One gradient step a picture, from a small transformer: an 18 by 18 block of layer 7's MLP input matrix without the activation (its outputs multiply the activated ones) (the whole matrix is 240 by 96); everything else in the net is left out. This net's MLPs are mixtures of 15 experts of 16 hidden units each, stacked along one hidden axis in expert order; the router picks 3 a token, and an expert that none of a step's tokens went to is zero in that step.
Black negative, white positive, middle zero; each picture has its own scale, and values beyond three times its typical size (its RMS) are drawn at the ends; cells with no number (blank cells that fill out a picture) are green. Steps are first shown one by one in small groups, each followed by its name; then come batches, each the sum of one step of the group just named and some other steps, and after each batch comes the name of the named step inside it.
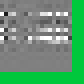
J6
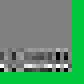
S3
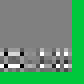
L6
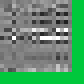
S3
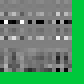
S3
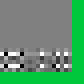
L6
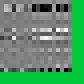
S3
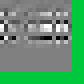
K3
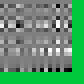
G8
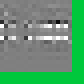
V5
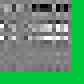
V5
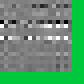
V5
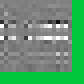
V5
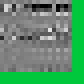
G8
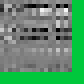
G8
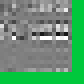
V5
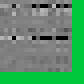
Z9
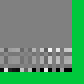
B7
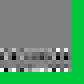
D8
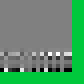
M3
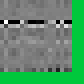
B7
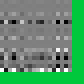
D8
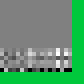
M3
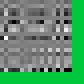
B7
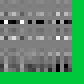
M3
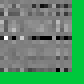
Z9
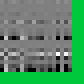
M3
